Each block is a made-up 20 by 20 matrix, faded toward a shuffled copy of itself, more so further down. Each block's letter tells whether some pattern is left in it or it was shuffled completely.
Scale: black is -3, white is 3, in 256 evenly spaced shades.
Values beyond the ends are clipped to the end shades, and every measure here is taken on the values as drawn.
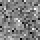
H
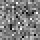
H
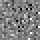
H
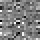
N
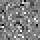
H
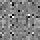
N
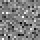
H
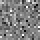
H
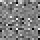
N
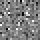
H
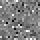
H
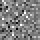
H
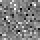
H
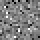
H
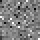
H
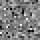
H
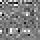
N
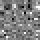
N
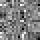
N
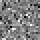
H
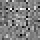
N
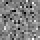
H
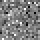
H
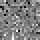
H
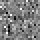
H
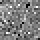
H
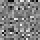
N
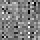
N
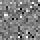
H
